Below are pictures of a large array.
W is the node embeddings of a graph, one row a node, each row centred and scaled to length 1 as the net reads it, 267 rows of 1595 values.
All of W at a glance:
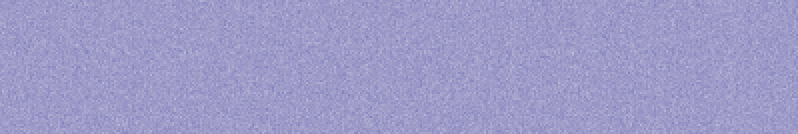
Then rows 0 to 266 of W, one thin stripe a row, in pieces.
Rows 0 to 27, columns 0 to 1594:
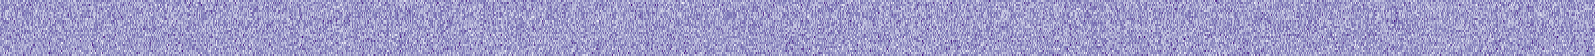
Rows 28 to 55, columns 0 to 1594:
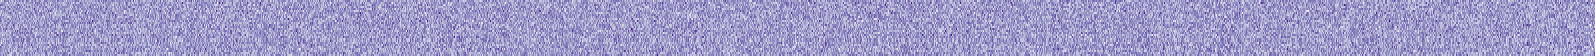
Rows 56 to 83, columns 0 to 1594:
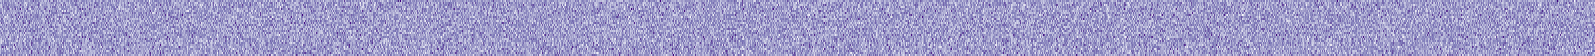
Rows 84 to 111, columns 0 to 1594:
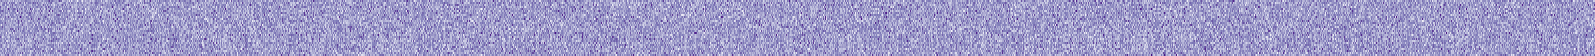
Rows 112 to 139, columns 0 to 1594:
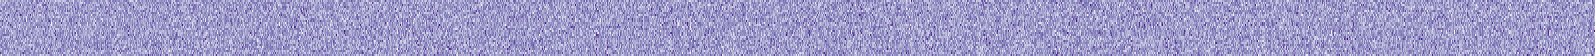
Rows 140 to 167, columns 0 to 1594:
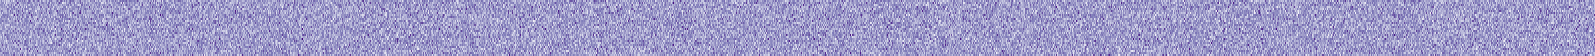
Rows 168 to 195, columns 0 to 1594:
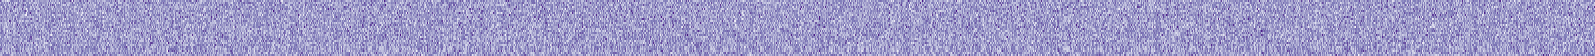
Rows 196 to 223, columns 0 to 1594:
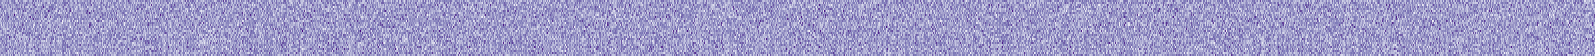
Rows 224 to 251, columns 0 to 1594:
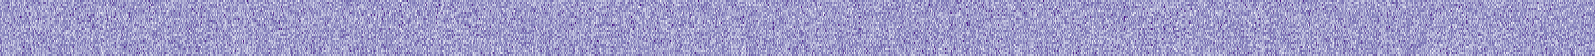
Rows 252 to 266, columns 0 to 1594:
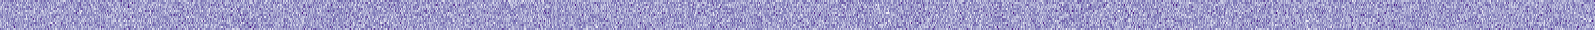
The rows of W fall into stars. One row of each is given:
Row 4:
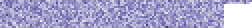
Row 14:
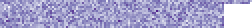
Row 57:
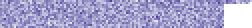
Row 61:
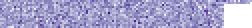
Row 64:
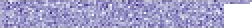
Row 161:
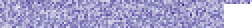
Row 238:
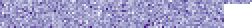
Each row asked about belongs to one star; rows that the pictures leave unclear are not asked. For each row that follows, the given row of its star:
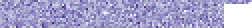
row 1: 64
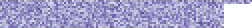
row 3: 4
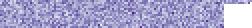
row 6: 161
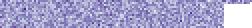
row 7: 161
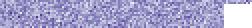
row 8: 161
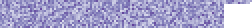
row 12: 61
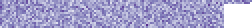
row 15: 238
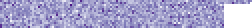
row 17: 14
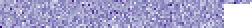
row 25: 161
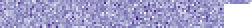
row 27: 64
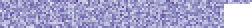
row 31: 238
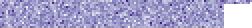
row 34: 161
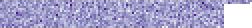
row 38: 14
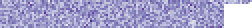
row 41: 57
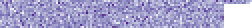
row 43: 61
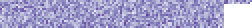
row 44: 238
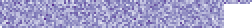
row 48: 4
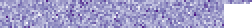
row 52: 14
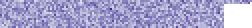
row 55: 238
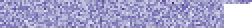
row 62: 14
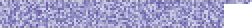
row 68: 57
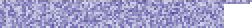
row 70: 161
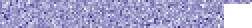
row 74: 238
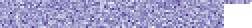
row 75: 57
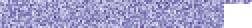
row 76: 57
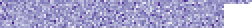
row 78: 4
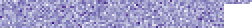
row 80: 64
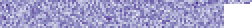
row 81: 4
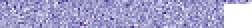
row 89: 61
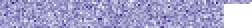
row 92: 238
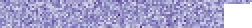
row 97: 161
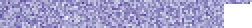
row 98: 64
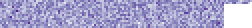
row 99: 57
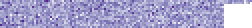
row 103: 14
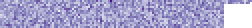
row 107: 14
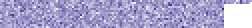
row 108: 161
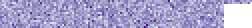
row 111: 238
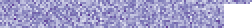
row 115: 4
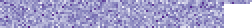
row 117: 14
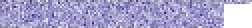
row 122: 61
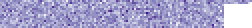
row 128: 4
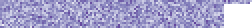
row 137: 61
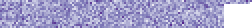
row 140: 64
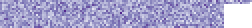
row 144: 238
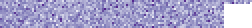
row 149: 14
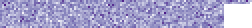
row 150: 61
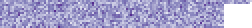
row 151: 238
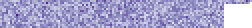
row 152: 64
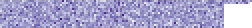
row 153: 4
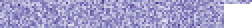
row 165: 14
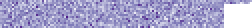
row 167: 57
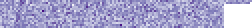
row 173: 64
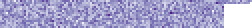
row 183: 161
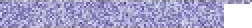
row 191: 14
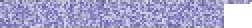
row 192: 14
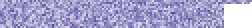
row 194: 161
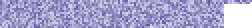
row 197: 238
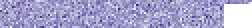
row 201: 64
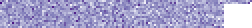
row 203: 4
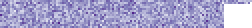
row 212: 61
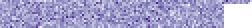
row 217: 57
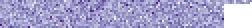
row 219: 14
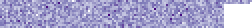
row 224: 161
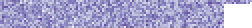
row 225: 4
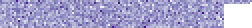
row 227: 238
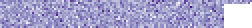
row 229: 14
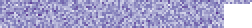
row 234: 238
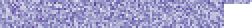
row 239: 57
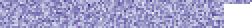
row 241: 4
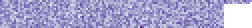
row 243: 238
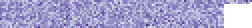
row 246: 238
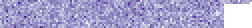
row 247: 64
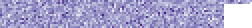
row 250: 61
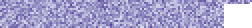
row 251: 64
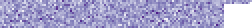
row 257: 57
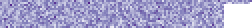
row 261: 57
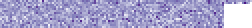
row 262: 57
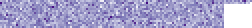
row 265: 4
